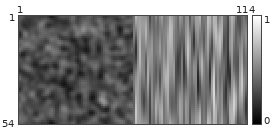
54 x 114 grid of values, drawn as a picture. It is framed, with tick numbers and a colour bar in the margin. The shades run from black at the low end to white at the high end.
The table splits into one row of 2 panels. Panel 1,1: low, blotchy. Panel 1,2: middling, streaked downward, strong in contrast.
